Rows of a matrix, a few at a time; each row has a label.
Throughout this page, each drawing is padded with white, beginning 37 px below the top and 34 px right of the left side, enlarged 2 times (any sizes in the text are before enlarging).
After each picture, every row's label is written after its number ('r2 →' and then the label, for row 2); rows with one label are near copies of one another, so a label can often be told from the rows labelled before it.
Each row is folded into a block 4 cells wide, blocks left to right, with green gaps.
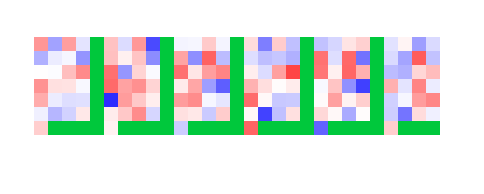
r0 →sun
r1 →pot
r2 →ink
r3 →sun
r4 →ink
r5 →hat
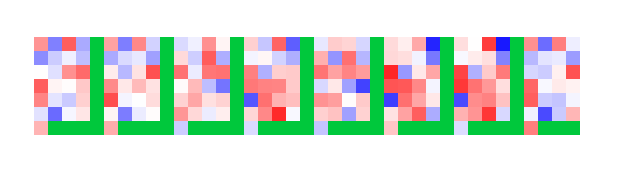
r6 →sun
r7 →sun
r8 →ink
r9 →pot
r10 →ink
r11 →pot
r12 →pot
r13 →sun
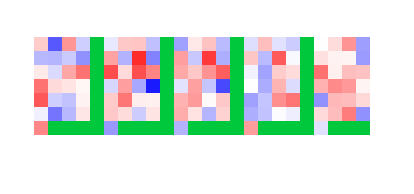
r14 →sun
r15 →ink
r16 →ink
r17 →hat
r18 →pot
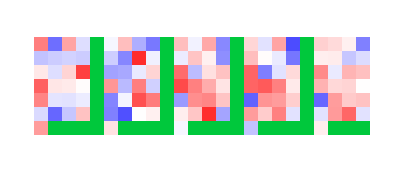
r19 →sun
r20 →hat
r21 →pot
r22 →pot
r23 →pot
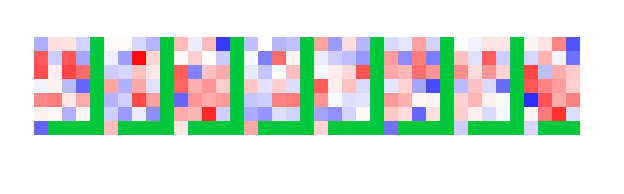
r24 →ink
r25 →hat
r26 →pot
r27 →hat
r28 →sun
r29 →ink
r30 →ink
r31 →pot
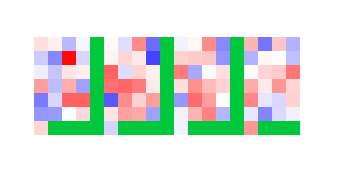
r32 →hat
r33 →pot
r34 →pot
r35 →sun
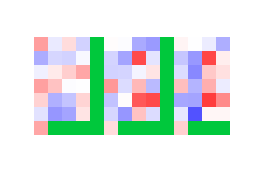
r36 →sun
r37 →hat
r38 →hat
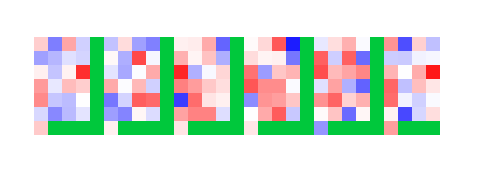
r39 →sun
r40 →hat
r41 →pot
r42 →pot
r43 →ink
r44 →sun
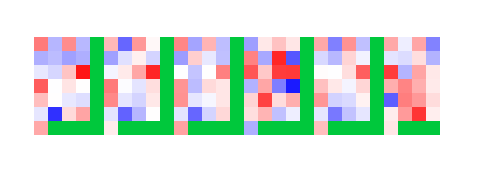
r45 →sun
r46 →sun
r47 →sun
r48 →ink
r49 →sun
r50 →pot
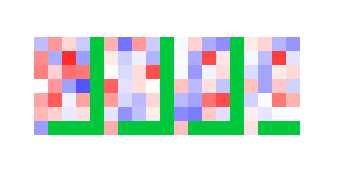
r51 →ink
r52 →sun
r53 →hat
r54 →hat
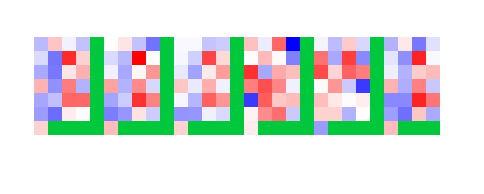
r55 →hat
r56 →hat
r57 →hat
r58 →pot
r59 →ink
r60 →hat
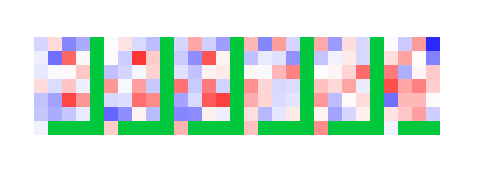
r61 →hat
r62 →hat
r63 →hat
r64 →sun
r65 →sun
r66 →pot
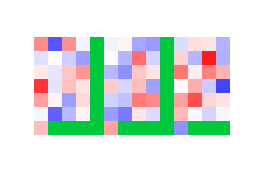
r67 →sun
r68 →hat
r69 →ink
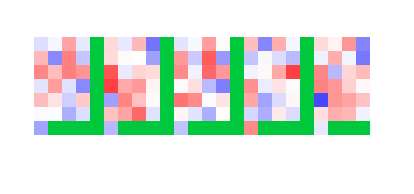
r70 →ink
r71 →pot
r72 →ink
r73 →sun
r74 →pot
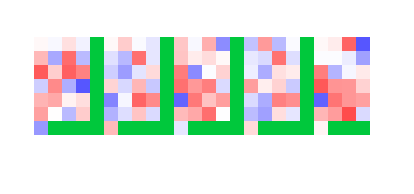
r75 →ink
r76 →hat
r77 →pot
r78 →hat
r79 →pot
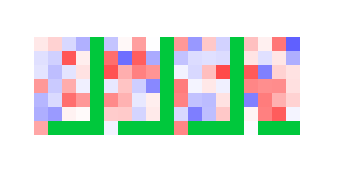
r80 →hat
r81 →ink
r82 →sun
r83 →pot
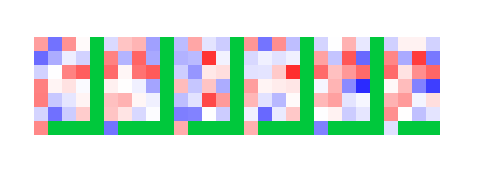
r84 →sun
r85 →ink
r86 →hat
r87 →sun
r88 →ink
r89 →ink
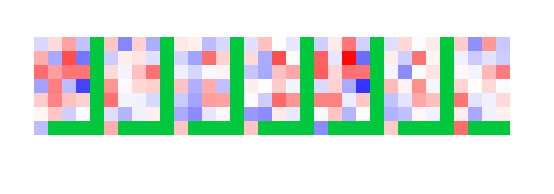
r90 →ink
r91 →sun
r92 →hat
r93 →hat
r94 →ink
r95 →hat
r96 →sun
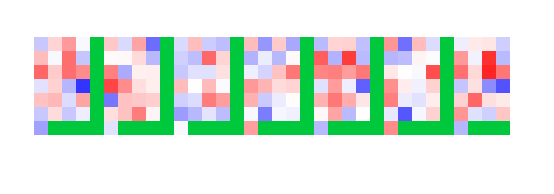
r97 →ink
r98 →pot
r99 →hat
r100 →sun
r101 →ink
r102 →sun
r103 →ink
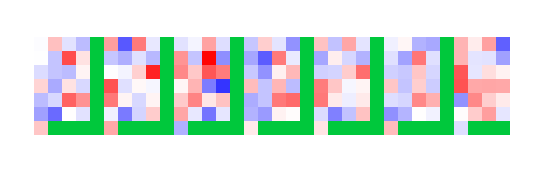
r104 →hat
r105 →sun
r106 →ink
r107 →hat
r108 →sun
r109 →hat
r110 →pot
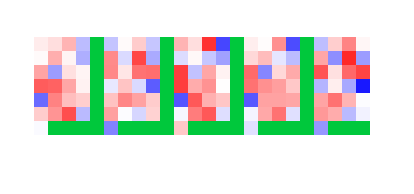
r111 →pot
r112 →ink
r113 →pot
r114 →pot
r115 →ink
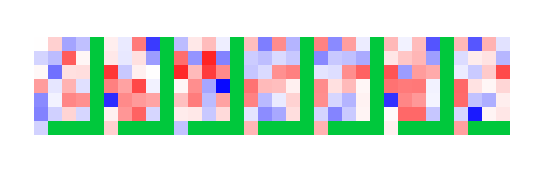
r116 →hat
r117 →pot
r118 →ink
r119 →sun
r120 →sun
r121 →pot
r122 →sun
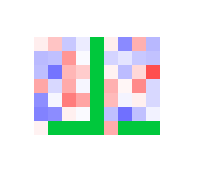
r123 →hat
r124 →sun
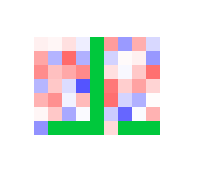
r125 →ink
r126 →sun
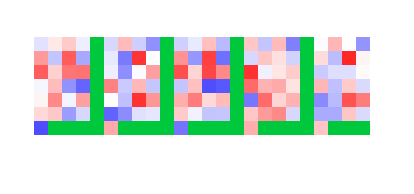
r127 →ink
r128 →hat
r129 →ink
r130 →pot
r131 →hat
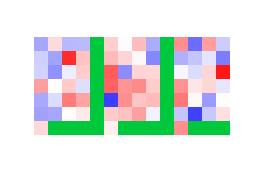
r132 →hat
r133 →pot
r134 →sun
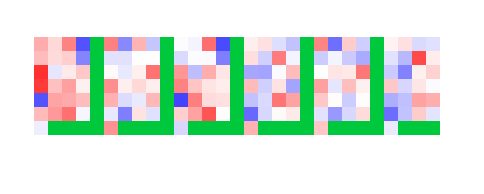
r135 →pot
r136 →sun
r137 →pot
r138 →hat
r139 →sun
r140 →hat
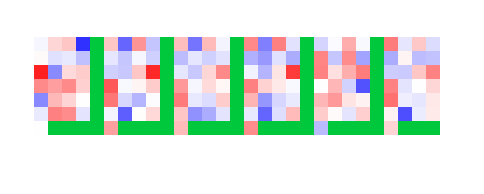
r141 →pot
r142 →sun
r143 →sun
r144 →sun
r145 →ink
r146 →sun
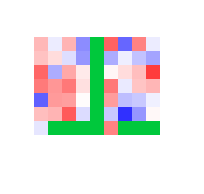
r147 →pot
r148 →sun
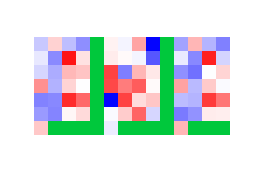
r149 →hat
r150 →pot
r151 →hat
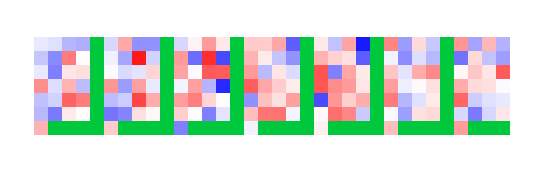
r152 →hat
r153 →hat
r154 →ink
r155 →pot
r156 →pot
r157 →sun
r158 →sun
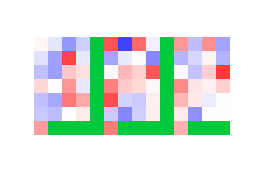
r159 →hat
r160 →sun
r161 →sun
